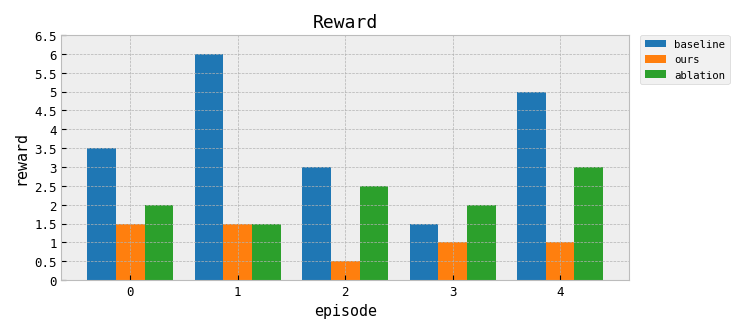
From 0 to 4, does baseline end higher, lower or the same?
higher
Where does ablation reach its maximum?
4
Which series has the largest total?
baseline
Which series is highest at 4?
baseline
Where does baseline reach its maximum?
1
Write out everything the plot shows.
Title: Reward
x-axis: episode, ticks 0 1 2 3 4
y-axis: reward, ticks 0 0.5 1 1.5 2 2.5 3 3.5 4 4.5 5 5.5 6 6.5
Legend: baseline, ours, ablation
Values:
baseline: 3.5 6 3 1.5 5
ours: 1.5 1.5 0.5 1 1
ablation: 2 1.5 2.5 2 3
